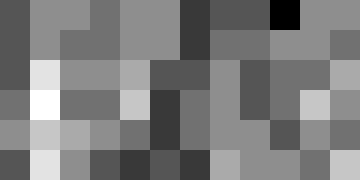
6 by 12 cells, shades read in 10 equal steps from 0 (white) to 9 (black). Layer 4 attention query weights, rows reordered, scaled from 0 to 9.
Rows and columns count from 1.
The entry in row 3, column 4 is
4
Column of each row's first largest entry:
10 7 1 6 6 5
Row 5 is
4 2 3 4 5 7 5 4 4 6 4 5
